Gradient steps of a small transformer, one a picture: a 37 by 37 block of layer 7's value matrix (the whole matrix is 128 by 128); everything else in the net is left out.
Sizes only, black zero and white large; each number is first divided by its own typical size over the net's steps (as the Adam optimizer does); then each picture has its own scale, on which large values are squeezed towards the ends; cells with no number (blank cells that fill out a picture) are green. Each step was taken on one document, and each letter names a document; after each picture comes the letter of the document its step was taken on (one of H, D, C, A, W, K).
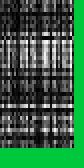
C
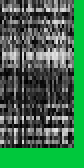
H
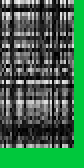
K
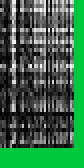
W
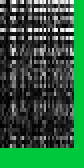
W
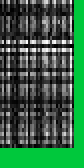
C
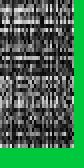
K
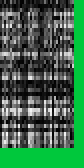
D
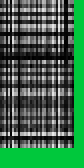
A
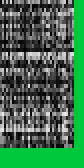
H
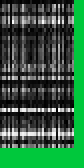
A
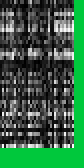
D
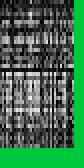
K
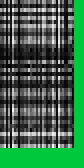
A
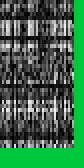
K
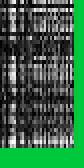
W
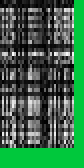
D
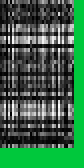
A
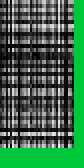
A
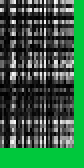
W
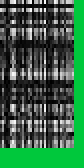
W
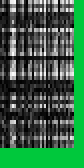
W
